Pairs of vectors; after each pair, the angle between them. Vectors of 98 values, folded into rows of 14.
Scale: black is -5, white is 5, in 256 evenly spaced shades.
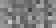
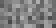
nearly opposite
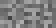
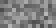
partly aligned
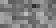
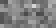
nearly opposite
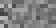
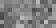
orthogonal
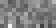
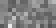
nearly parallel
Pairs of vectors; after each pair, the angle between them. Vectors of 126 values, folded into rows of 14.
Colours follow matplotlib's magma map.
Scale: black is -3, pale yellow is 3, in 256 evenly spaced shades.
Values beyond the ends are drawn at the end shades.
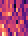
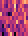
nearly opposite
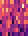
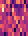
orthogonal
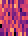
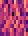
partly aligned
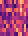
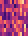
nearly parallel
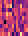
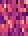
orthogonal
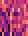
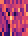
nearly parallel
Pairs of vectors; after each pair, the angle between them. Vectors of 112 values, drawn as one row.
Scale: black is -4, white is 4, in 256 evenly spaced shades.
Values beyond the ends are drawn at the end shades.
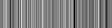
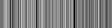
nearly parallel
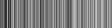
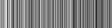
nearly opposite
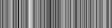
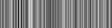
nearly parallel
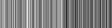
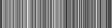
partly aligned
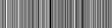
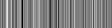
partly aligned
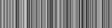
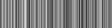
nearly parallel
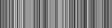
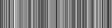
partly aligned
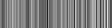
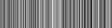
orthogonal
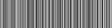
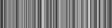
partly opposed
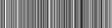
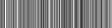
nearly parallel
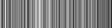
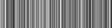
partly aligned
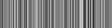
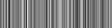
partly aligned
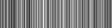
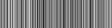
nearly opposite
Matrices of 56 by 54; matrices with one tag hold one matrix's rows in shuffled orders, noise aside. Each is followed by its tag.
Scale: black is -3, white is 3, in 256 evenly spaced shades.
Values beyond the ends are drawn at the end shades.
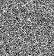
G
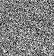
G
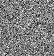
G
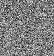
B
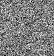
B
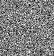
G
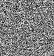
B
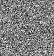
B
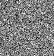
G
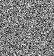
G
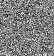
B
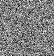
B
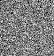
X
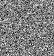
B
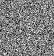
G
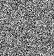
B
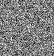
B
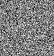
G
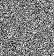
X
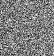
X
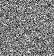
G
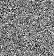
X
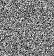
B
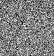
G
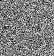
X
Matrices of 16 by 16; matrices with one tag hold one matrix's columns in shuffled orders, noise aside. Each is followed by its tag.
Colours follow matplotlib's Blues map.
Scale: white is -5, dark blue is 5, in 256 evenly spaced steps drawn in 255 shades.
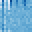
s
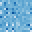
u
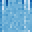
s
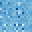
u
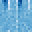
s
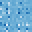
u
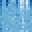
s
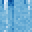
s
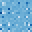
u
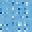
u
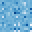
u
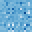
u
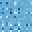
u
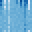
s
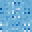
u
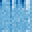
s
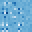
u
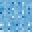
u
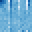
s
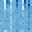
s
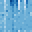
s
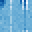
s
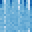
s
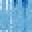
s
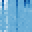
s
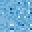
u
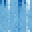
s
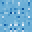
u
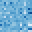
u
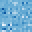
u
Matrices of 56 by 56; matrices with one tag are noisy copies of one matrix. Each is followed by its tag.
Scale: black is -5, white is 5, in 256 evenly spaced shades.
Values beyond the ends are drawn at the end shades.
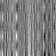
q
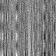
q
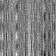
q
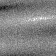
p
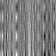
q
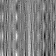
q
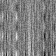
q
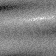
p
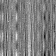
q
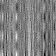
q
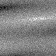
p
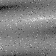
p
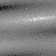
p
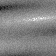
p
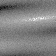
p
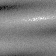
p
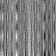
q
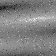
p
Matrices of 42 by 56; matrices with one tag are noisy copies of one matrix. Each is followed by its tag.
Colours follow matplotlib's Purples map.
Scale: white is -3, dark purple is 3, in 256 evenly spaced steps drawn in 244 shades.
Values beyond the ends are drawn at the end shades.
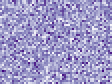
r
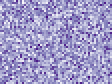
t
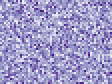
t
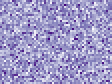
r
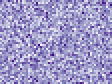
t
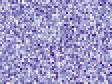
t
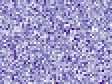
r
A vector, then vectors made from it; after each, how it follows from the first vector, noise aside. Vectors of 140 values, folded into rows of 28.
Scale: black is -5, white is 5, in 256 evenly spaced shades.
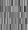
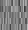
copied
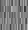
copied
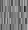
copied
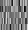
scaled up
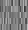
copied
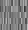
copied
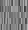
copied
